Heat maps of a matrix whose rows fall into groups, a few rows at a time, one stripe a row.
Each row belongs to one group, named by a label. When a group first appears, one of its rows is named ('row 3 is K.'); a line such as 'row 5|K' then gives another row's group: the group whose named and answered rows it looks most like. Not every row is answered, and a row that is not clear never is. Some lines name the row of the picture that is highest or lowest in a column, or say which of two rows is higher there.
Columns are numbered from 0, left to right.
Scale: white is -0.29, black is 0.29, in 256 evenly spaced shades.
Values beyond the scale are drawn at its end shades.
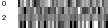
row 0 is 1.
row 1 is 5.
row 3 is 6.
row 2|6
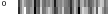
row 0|1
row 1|1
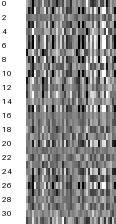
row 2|1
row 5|6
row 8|6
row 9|5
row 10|6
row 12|1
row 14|1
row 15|6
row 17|6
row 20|6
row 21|1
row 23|1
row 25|5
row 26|6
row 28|6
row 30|1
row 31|1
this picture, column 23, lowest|7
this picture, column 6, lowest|7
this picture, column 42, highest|31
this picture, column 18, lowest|31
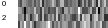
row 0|1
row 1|5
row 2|6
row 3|1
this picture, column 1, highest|0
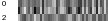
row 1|1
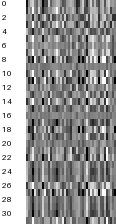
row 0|1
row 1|1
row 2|6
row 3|1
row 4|5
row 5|1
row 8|6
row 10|1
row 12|1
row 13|5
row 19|5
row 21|1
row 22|1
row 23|5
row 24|5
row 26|1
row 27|6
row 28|5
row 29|5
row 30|5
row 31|1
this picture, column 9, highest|0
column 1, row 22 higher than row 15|Yes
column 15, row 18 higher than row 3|Yes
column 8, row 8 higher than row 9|No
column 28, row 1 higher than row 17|No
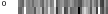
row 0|1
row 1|1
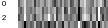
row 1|1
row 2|1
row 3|5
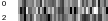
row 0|5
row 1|6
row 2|5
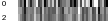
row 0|6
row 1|5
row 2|5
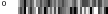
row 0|5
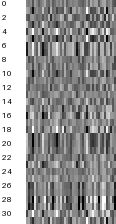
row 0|6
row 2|1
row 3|5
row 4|1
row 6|1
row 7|1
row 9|6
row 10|5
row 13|1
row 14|5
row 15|1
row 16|1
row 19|5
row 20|5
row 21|5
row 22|6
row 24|6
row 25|1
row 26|6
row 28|6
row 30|1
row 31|5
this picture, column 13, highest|28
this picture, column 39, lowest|28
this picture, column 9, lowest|28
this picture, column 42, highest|18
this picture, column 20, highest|28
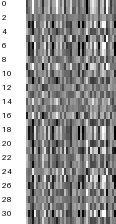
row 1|1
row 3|6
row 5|1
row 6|6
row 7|6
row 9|1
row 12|1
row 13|5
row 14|1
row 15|6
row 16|1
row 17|5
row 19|6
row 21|6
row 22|5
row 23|5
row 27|5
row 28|6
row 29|5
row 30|6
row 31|5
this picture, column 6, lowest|16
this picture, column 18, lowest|24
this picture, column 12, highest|5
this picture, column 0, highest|16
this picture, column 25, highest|16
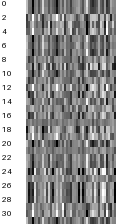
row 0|5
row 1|5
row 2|1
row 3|1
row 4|1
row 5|5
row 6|5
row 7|5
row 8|6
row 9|6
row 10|5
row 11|6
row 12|1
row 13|6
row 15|1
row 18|1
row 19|1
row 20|5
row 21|6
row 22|5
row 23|5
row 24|6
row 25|1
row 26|6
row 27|6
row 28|6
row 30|1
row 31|5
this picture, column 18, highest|15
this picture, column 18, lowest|29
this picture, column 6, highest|9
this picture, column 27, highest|9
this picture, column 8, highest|18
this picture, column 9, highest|18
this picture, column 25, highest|18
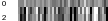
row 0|1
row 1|6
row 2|6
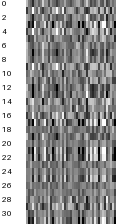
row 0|5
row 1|1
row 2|5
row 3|6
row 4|1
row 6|5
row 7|5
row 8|5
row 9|1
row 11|6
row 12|5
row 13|5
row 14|1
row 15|1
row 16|1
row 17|6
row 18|1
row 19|5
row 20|6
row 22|6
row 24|6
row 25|6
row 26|1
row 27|6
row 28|1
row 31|6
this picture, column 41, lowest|14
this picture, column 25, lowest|15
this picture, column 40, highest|13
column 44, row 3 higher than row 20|Yes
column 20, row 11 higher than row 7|Yes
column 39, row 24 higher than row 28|No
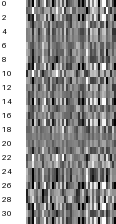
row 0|6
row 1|1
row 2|6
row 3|5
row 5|6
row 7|5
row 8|5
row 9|6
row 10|1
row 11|5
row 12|6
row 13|6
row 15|5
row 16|6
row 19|1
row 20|6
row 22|1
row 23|1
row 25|5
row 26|6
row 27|1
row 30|5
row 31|6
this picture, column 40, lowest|1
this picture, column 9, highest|27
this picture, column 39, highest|28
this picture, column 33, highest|25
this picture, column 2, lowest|27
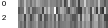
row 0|1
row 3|6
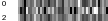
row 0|5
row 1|6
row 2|5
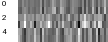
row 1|1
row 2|1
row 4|5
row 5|5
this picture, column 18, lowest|1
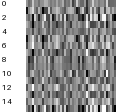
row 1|1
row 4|6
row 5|1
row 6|1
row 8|6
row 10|1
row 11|5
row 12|1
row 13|5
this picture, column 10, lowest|0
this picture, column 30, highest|10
